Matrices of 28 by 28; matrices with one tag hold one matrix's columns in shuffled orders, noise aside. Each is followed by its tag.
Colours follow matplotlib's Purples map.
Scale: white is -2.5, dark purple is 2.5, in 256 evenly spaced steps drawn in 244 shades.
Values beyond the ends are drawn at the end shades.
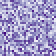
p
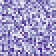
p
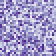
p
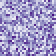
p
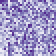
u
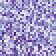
p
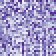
u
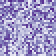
u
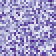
p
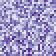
p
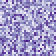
p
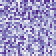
u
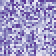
u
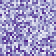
p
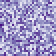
p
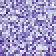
p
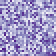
p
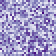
p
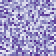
p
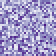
p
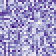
u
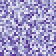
p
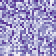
u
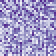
u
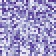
u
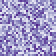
p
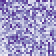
u
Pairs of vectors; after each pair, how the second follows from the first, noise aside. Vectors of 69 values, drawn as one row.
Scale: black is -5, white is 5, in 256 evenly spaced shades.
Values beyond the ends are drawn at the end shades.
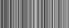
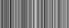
copied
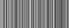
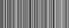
negated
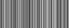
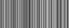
copied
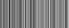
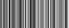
scaled up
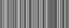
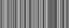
copied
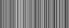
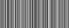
shuffled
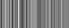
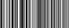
scaled up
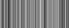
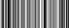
scaled up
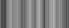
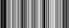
scaled up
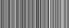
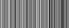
negated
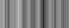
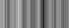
copied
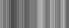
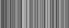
shuffled
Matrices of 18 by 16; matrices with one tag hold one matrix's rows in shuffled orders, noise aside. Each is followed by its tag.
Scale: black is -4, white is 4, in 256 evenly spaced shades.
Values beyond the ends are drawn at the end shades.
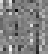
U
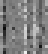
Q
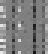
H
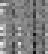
H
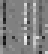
Q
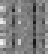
H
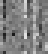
Q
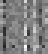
Q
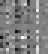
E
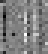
Q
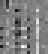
E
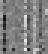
Q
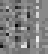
E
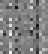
U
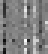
Q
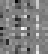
E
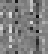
U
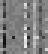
Q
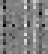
Q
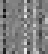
Q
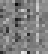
E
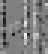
Q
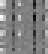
H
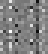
U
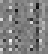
U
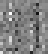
U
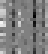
H
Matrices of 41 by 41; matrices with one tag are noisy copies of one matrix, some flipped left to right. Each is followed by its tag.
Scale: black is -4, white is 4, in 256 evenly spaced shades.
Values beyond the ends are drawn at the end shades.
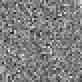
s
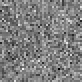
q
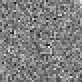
s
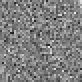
s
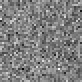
q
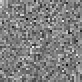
s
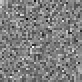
s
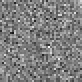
s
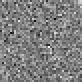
s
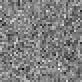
q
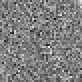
s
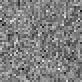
q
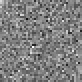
s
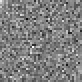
s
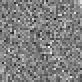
s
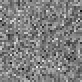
q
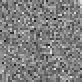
s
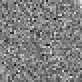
s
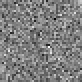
s
